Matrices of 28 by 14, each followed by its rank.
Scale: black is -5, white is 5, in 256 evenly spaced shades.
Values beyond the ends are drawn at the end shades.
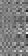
three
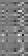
two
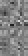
three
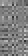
two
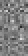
three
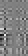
two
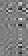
two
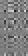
two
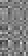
two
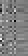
two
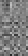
three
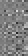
three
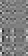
two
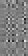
two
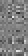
three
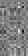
three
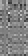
three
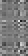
two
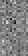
three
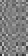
two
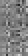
three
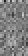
three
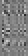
two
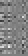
two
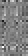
three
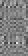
three
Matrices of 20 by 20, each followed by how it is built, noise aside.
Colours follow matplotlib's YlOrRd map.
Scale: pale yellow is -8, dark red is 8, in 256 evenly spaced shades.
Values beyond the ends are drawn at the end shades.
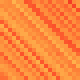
Toeplitz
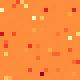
sparse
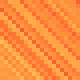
Toeplitz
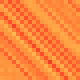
Toeplitz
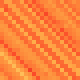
Toeplitz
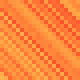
Toeplitz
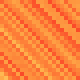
Toeplitz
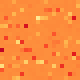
sparse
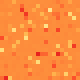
sparse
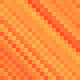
Toeplitz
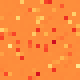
sparse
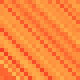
Toeplitz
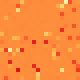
sparse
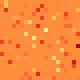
sparse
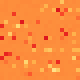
sparse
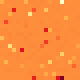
sparse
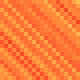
Toeplitz
